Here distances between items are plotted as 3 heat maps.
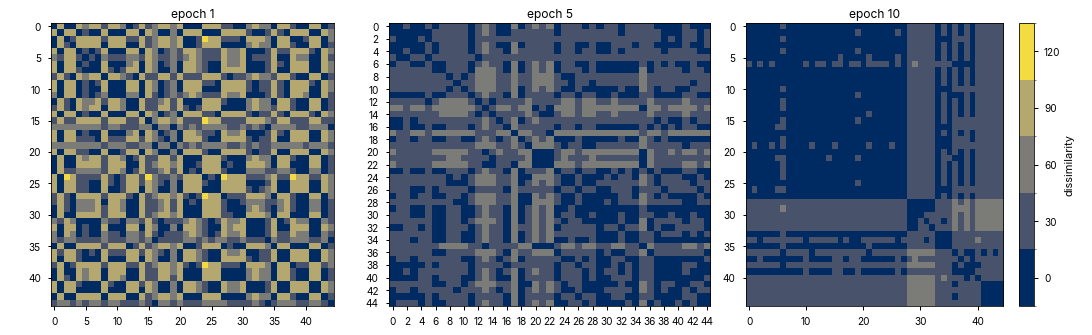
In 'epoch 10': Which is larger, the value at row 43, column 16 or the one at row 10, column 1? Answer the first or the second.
the first
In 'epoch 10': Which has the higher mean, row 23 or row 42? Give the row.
42
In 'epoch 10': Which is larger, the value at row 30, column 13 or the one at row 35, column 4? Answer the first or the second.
the first
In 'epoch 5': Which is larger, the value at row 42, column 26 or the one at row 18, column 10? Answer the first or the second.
the first
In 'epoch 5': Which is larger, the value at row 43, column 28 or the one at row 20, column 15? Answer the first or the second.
the second
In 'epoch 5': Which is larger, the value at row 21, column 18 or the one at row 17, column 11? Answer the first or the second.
the second
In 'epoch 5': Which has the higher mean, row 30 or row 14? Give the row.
14
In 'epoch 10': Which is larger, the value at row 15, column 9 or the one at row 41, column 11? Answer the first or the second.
the second
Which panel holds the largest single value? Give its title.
epoch 1
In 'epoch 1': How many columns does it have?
45
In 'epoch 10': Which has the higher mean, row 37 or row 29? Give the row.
29
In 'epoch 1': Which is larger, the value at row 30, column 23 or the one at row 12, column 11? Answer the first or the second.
the second
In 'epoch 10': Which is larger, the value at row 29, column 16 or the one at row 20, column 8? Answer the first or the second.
the first
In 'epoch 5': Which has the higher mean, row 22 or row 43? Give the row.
22
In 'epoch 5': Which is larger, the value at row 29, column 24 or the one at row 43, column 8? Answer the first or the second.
the second
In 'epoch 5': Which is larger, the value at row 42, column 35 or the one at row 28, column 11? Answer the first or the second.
the first
